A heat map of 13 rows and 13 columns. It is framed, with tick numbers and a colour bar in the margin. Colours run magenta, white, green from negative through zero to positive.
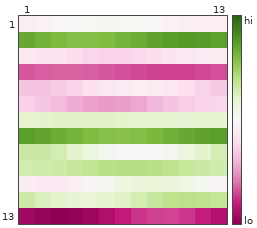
Ninth with the lowest average: bottom left. Grain: streaks across. Average level on the scale: 50%.
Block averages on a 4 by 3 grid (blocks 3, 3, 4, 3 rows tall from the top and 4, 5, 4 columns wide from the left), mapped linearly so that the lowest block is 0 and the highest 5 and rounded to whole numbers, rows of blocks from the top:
444
000
555
122
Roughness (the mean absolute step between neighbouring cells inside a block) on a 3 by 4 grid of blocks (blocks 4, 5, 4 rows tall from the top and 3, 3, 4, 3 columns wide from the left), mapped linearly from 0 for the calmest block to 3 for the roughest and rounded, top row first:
2 2 2 3 | 0 1 1 0 | 2 2 1 2
